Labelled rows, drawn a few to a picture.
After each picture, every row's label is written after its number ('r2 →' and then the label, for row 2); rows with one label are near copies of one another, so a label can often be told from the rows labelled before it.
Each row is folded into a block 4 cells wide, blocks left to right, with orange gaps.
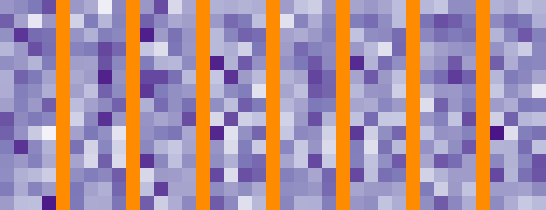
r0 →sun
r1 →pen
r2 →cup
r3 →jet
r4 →pen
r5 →jet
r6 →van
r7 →jet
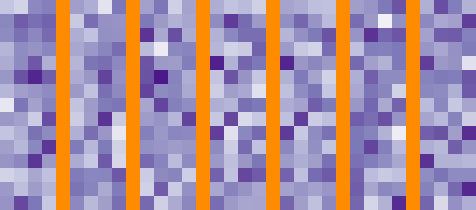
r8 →van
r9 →pen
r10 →cup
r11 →jet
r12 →jet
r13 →sun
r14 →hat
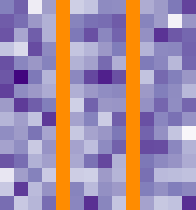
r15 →cup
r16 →van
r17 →sun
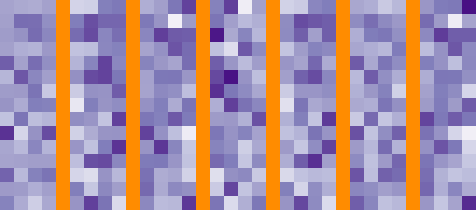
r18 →jet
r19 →van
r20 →sun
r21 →cup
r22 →van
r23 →jet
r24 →sun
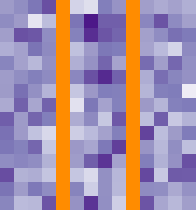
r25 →sun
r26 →van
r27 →jet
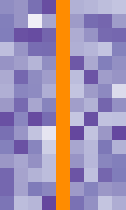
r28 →sun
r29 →jet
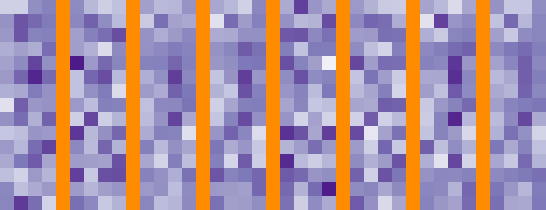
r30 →van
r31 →jet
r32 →pen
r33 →pen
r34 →hat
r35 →jet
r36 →pen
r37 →pen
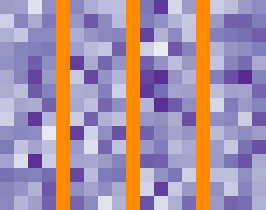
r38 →pen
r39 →jet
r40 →cup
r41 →van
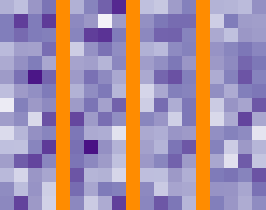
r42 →van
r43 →sun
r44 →van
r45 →pen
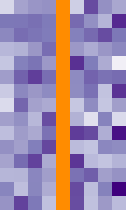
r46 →van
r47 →hat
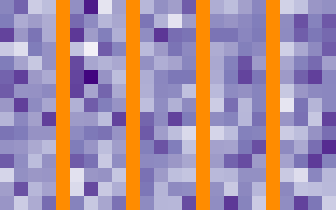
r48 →cup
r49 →cup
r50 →sun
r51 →van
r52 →van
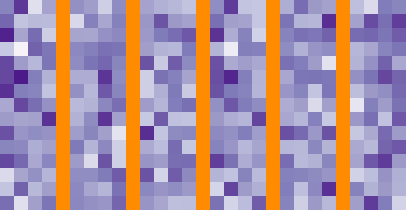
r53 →cup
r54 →pen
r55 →jet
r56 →cup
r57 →hat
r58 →van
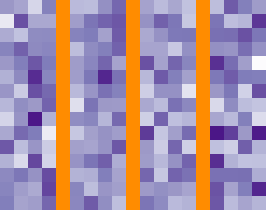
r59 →pen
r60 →van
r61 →jet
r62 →hat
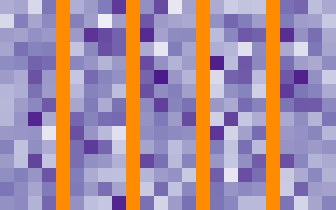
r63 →pen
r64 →sun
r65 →cup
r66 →jet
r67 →cup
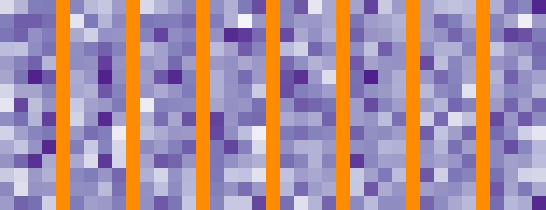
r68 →van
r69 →pen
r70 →van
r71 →sun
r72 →cup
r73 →cup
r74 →jet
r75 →sun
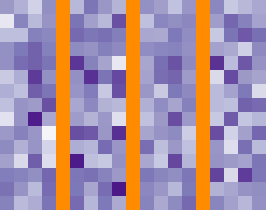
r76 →pen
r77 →hat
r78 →pen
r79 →jet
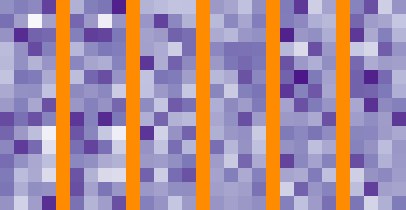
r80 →sun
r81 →sun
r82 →jet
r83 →pen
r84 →cup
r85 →cup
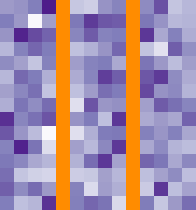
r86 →sun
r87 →van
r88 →cup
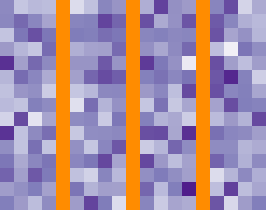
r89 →jet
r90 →van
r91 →hat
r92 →cup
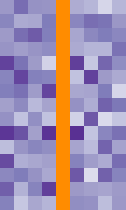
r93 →hat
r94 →jet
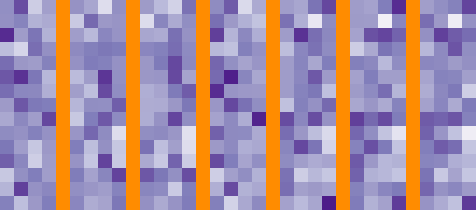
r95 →cup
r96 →pen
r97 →pen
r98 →cup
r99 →sun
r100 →sun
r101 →sun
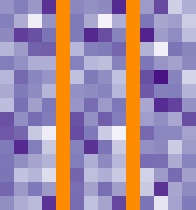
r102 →sun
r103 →sun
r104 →cup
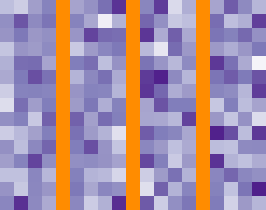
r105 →van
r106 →sun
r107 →cup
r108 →hat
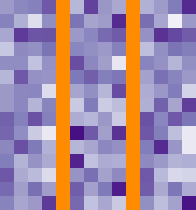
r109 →sun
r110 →hat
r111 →sun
